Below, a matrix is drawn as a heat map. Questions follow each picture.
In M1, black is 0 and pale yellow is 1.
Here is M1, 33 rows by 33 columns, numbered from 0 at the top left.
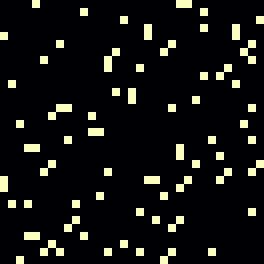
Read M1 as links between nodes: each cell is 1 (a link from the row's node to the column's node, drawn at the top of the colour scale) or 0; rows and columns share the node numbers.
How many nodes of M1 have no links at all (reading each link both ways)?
0
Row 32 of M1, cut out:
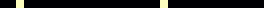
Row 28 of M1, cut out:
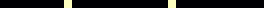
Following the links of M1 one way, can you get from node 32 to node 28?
no
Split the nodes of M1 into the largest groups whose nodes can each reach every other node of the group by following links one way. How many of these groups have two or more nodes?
3
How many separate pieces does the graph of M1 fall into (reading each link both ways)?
3
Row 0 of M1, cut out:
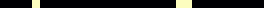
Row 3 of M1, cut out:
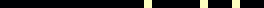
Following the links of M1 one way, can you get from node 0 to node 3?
yes
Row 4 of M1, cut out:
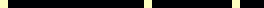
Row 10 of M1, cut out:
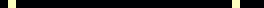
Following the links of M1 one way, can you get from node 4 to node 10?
yes
